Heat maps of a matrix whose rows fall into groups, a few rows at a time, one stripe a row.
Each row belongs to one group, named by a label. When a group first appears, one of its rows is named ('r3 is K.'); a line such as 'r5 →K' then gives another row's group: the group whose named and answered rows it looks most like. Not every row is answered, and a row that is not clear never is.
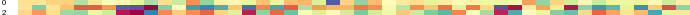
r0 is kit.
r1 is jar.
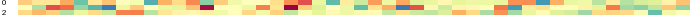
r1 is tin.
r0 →kit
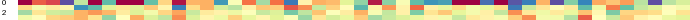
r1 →tin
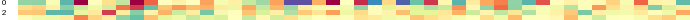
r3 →jar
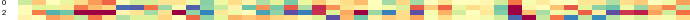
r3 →kit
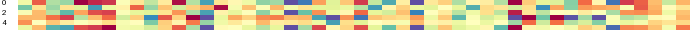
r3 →kit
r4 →kit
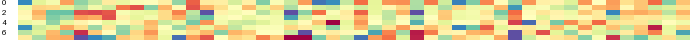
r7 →tin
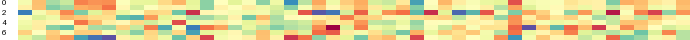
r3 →jar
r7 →tin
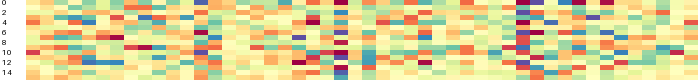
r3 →tin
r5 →jar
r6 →kit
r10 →jar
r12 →tin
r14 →kit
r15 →kit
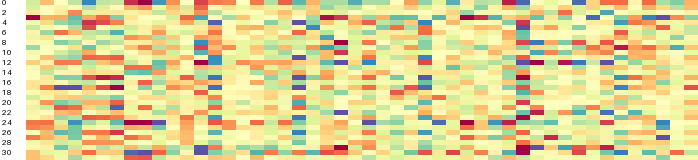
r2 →kit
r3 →jar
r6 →tin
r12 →kit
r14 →jar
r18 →kit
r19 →tin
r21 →tin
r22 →kit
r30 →jar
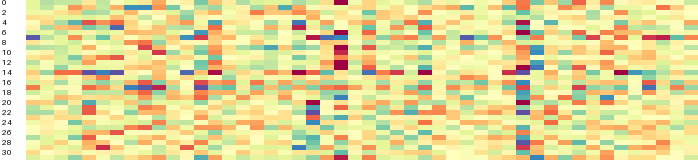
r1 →jar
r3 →tin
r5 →tin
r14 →tin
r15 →jar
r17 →jar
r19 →kit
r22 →kit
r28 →kit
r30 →kit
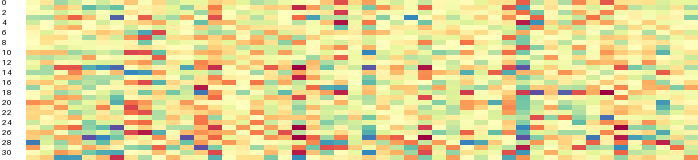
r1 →tin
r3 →tin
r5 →kit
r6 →jar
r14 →jar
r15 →tin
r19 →tin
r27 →tin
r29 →jar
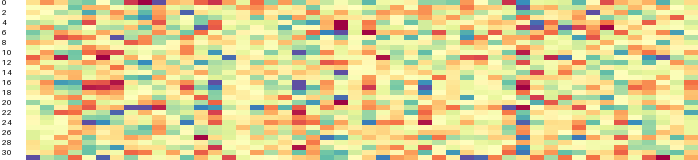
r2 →tin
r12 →jar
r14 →kit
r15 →jar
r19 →kit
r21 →jar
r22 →tin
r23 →tin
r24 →tin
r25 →jar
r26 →jar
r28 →kit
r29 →tin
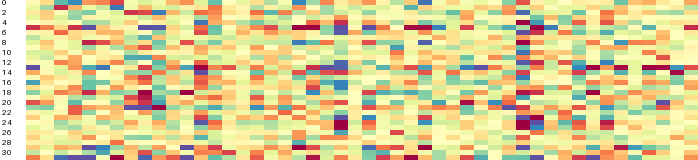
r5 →kit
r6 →kit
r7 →jar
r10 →kit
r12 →kit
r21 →jar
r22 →kit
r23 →kit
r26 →kit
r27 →jar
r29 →tin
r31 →tin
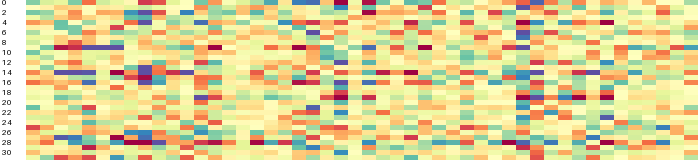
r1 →kit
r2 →jar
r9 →tin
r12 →kit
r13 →jar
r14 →tin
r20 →kit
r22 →kit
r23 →kit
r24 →tin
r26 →jar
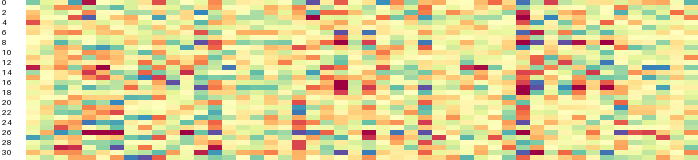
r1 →tin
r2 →jar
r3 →kit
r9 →tin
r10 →jar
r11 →kit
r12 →kit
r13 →jar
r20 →tin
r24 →tin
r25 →tin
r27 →jar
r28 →tin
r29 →tin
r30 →kit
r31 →jar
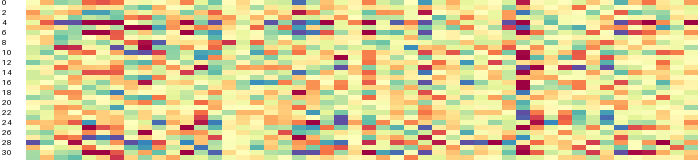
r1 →jar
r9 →tin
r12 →jar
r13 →kit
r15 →jar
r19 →jar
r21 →tin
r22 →kit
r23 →kit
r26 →kit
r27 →tin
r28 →jar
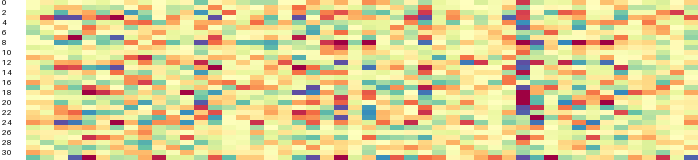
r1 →tin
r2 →jar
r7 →tin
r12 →kit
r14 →jar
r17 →kit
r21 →kit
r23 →kit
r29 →tin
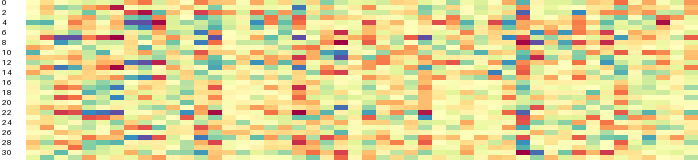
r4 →jar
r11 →kit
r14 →jar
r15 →jar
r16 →tin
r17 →tin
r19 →tin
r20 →tin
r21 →kit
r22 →tin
